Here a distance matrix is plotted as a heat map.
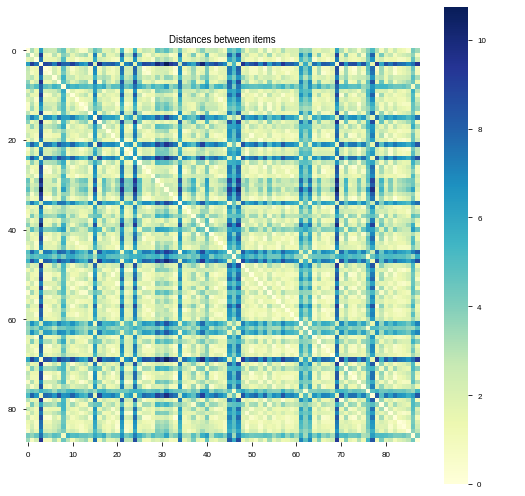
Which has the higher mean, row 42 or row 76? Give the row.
76
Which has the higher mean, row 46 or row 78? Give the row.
46
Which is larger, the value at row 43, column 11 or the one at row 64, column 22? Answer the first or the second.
the second
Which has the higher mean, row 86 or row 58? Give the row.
86
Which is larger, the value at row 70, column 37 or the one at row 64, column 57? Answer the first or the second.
the first
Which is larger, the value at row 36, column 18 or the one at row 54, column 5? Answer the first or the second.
the second
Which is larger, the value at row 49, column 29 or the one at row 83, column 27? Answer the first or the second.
the first
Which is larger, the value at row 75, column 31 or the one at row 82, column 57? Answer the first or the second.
the first
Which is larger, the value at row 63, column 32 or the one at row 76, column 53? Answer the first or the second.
the first
